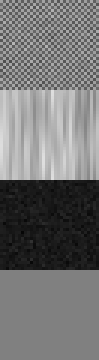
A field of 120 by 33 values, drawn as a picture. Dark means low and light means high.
The table splits into 4 rows of 1 panel. Panel 1,1: middling, checkered, strong in contrast. Panel 2,1: high, streaked downward. Panel 3,1: very low, fine-grained, faint in contrast. Panel 4,1: middling, flat.
